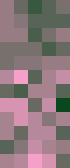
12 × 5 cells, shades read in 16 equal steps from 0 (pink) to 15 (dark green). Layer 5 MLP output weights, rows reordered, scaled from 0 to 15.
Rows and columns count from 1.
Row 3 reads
6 6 11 8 6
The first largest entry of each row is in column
3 3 3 4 1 3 2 5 4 5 1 5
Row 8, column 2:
2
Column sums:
74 72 83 76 97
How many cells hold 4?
5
